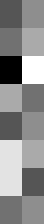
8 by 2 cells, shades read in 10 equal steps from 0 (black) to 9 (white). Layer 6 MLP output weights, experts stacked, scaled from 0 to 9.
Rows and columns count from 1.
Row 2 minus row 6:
-4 0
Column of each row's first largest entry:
2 2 2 1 2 1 1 2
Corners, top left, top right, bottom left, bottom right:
3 5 4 5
